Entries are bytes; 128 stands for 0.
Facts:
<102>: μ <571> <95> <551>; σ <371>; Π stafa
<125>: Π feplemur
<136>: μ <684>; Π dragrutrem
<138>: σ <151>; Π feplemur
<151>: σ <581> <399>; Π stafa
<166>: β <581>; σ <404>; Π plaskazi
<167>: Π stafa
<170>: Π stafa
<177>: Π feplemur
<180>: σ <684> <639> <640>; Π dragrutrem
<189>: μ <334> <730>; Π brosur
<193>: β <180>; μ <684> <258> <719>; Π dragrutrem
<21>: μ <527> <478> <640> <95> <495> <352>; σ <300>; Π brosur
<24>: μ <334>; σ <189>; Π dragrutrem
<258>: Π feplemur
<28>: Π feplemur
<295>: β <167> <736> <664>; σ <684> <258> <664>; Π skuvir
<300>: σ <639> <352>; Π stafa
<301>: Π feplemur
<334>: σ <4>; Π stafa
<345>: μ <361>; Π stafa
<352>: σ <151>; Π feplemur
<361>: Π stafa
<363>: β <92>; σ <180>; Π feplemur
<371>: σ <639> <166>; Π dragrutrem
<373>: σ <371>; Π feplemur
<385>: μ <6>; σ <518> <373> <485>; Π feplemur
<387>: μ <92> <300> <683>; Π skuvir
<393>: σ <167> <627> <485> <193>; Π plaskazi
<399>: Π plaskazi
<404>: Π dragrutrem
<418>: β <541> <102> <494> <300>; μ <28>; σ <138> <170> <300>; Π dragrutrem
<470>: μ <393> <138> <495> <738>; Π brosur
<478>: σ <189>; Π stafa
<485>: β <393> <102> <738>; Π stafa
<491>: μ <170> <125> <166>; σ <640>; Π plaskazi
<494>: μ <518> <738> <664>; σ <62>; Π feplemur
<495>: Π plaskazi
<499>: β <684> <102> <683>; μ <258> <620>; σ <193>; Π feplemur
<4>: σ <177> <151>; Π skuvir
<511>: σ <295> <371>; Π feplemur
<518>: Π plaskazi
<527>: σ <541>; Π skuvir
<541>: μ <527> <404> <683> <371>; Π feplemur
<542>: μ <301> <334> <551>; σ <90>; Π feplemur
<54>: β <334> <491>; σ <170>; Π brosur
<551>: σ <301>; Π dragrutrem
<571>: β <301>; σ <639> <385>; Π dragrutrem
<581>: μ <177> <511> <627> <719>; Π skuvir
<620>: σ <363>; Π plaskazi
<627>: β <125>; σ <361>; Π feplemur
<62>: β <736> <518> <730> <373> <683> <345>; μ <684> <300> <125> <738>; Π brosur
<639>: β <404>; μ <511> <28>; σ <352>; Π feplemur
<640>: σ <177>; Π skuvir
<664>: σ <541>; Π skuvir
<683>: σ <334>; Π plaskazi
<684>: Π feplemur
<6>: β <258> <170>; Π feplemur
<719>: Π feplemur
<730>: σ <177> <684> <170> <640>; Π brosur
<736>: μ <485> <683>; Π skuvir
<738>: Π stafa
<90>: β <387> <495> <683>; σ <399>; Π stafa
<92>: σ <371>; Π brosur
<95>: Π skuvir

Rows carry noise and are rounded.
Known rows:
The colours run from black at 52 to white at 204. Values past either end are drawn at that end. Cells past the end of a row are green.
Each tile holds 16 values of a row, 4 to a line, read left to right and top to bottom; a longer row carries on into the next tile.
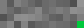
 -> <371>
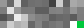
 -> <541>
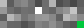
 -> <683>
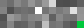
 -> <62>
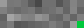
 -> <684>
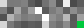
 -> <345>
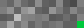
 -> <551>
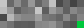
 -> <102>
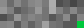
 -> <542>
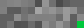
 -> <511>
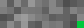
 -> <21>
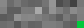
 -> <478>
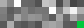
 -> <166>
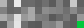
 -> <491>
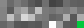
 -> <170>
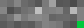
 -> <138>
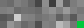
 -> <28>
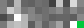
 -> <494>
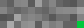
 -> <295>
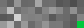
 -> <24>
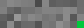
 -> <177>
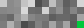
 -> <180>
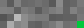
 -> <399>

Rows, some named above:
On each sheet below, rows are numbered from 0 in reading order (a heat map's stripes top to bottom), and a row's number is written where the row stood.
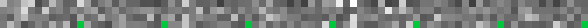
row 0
<180>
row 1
<730>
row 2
<334>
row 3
<300>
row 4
<581>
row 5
<28>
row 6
<258>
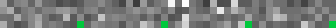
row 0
<730>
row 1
<28>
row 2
<581>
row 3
<258>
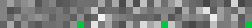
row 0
<620>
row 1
<418>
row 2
<361>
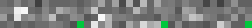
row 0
<125>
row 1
<418>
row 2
<258>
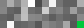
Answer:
<193>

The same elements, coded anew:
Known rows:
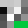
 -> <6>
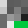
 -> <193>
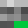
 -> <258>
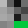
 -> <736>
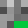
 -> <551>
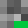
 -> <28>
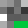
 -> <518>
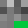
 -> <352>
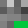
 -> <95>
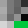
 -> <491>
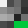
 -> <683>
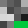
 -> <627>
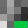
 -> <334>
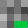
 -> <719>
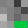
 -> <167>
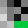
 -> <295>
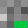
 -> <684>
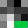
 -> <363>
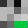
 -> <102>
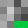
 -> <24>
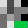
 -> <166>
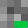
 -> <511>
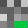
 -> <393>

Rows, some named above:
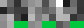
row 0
<92>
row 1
<136>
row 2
<90>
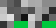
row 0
<627>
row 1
<730>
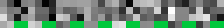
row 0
<295>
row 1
<54>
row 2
<125>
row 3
<136>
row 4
<639>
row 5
<571>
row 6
<499>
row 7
<627>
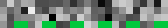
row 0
<620>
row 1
<581>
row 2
<485>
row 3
<54>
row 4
<301>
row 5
<102>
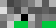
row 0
<581>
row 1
<138>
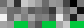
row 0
<494>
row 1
<495>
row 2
<295>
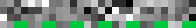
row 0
<664>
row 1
<170>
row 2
<541>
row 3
<404>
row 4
<418>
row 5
<258>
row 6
<491>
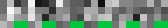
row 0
<385>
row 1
<62>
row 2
<387>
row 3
<102>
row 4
<180>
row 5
<138>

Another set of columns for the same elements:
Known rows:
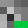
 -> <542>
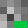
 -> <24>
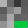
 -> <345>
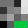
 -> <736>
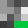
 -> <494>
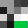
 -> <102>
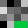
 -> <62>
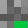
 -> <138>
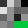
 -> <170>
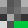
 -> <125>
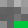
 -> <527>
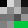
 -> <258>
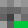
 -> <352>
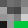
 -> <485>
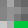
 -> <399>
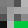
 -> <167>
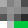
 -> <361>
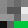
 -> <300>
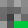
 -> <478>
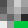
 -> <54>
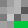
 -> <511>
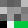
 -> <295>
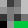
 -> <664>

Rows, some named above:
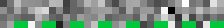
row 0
<620>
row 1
<639>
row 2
<518>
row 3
<180>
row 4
<620>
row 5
<494>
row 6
<334>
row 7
<193>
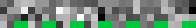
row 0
<491>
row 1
<301>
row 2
<418>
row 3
<166>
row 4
<92>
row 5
<92>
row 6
<90>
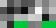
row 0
<495>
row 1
<581>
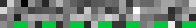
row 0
<170>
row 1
<387>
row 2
<730>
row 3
<499>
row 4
<541>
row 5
<136>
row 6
<404>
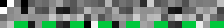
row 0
<6>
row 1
<485>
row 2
<683>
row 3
<295>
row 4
<485>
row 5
<385>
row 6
<683>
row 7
<627>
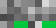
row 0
<138>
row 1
<193>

